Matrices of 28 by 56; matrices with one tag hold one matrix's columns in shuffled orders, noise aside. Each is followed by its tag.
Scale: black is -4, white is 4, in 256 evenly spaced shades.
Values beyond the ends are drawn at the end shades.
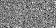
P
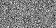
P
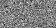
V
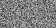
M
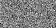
M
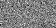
V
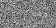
M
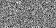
P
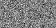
M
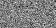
V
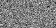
V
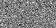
V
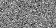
V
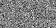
M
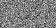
M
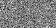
P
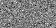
V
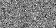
M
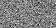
V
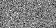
M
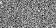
P
